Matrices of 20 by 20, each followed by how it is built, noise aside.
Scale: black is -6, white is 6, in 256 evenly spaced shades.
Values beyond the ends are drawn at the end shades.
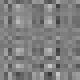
low rank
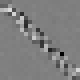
banded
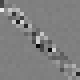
banded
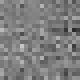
low rank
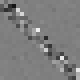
banded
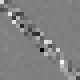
banded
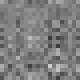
low rank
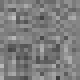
low rank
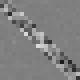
banded
